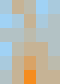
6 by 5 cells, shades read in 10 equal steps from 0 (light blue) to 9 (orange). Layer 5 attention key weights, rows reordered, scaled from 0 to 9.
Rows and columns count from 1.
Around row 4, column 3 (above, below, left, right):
3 6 3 4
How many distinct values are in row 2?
4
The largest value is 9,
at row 6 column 3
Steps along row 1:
up down down up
